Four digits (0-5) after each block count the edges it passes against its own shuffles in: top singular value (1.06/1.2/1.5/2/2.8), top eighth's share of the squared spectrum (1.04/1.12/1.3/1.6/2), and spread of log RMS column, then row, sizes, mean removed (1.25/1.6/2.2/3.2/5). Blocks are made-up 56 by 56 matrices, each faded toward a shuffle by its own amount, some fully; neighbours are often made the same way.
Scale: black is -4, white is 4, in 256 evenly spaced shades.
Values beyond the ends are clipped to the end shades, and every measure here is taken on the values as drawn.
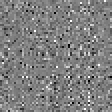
4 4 2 2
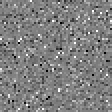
2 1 0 0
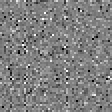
4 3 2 1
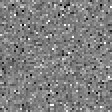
2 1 0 0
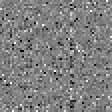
3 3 1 0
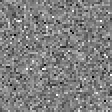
0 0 0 0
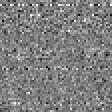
2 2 0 3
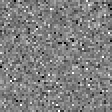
0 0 0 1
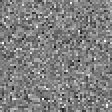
0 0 0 1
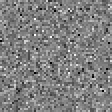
0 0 0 0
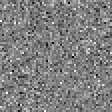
0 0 0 0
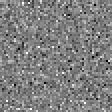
0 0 0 0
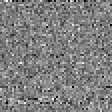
1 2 0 3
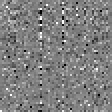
4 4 2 1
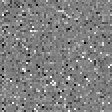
2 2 1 0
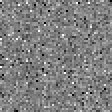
1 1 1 0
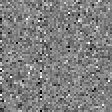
2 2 2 0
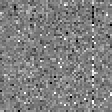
3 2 2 0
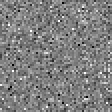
2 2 1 0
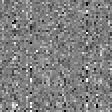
3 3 3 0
